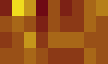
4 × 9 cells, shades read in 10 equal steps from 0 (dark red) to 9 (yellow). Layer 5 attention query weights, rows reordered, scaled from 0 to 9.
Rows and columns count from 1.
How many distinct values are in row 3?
4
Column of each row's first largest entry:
2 2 3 3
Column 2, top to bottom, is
9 4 3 3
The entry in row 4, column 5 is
2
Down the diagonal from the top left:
1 4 6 3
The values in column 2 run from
3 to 9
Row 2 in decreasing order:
4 4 3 3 3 3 2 2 1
